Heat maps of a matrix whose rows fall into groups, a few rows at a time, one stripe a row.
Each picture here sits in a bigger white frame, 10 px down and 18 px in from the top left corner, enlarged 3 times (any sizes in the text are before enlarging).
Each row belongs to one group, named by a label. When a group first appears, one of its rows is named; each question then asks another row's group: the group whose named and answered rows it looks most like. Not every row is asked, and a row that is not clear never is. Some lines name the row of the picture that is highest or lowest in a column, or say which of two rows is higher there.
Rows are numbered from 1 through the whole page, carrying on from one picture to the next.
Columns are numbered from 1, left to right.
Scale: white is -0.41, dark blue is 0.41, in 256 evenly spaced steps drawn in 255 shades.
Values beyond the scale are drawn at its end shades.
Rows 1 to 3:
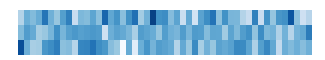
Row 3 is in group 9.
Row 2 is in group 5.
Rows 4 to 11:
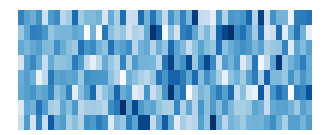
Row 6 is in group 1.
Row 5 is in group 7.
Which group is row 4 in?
5
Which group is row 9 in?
1
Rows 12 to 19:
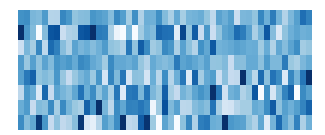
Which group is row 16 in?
5
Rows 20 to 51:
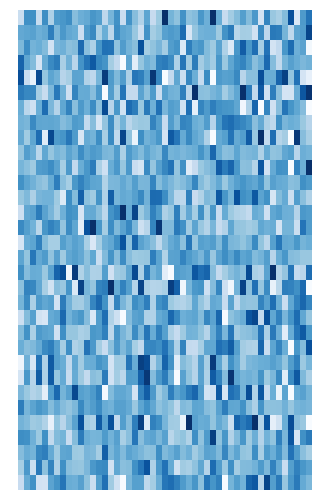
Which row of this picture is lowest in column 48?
24
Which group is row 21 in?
1
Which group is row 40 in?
9
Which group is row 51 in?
9
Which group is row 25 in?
5
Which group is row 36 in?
7
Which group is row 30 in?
1
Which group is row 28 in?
5
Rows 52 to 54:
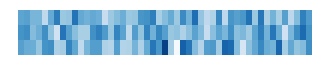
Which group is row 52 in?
5
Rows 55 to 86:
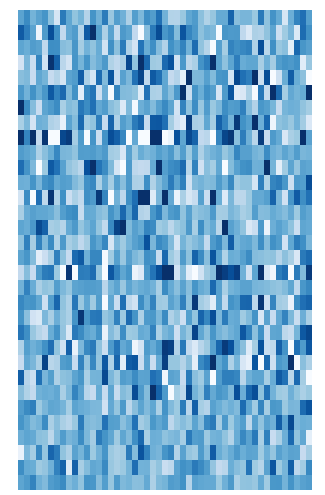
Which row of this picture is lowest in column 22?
63
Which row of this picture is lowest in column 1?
84
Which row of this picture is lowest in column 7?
63
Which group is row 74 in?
5
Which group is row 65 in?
9
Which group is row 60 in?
1
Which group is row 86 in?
1
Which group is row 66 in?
1
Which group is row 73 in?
5
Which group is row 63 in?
7
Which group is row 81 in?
5
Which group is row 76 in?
5
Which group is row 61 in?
9
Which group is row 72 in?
1
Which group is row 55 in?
7
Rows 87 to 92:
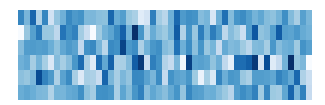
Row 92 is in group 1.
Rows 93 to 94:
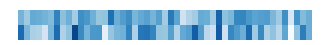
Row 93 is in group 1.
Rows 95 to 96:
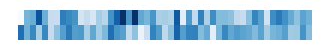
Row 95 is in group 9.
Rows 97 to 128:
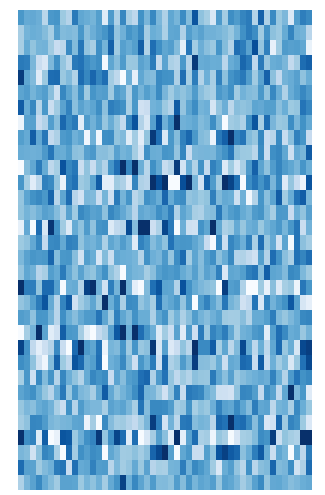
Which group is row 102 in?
7
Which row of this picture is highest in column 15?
116
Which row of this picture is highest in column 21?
111
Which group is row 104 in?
9
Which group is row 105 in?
7
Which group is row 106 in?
1
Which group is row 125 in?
7
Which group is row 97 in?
5
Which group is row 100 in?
5
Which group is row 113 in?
1
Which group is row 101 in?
9
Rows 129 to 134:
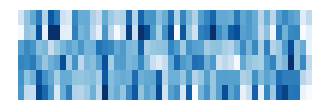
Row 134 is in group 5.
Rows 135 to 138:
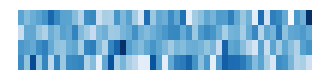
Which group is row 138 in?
7
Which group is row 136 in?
9
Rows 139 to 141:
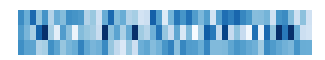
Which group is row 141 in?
9
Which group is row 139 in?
7
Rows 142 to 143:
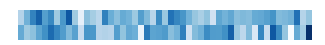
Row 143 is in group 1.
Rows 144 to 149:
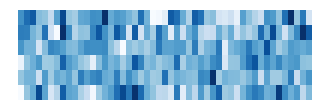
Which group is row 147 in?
9
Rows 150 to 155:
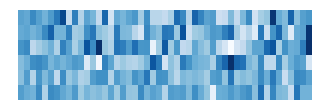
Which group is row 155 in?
5
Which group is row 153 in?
7
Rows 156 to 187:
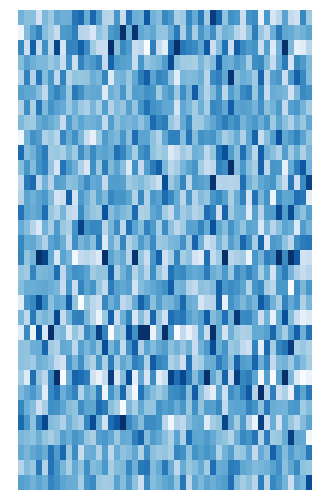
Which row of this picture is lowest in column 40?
183
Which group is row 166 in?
7
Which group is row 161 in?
5
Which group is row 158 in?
7
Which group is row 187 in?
1
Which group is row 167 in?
5
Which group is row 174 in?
1
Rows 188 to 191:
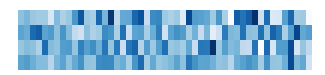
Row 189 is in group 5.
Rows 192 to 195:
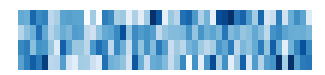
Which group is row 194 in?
7
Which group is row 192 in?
7
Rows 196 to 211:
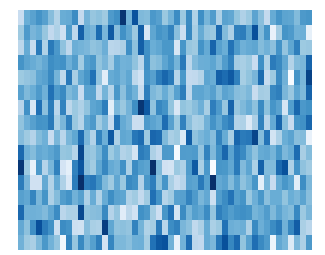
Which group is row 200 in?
1
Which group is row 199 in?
1
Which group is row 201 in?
1
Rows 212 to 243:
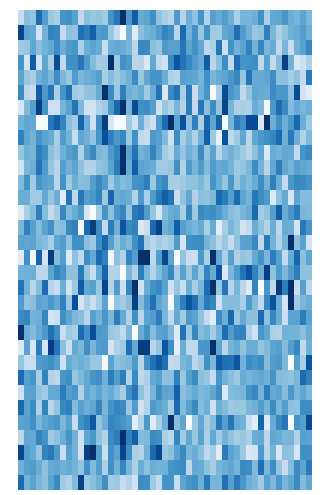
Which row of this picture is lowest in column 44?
241
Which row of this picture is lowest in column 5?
219
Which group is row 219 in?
9
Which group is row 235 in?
1
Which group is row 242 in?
5
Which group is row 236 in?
7
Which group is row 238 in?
7
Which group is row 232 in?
7
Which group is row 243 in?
9
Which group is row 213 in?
9
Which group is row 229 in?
9
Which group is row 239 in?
1
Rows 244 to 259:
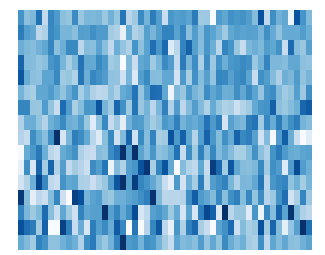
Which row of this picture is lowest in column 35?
251
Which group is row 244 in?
5
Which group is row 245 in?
9
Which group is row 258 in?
7
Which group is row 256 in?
5
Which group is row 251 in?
9
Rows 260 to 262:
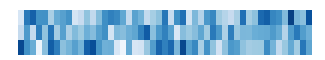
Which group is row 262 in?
9
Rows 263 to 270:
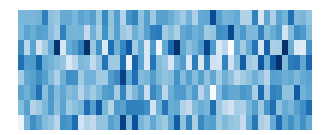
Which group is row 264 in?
7
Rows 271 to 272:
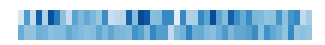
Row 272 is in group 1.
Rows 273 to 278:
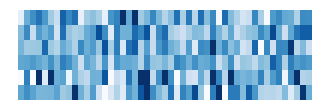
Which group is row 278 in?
5
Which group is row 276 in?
1
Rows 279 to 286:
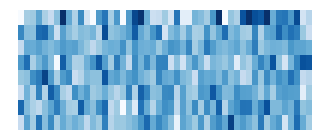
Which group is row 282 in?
7
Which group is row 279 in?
9
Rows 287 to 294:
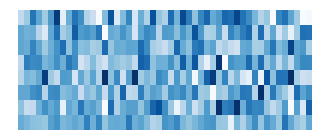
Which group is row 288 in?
5
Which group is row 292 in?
5
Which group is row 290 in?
5
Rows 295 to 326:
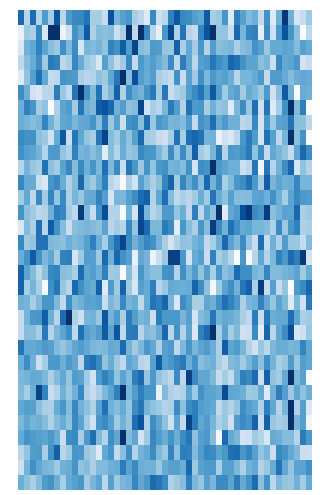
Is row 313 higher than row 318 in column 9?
No
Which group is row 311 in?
1
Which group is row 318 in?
9
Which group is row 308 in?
9
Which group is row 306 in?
9
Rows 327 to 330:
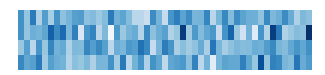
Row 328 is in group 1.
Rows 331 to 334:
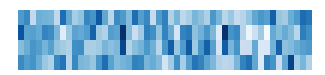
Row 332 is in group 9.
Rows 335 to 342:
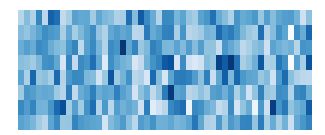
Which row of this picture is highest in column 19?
335
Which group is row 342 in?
5
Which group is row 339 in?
7
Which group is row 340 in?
1
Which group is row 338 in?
1
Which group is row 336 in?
1
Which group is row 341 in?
1
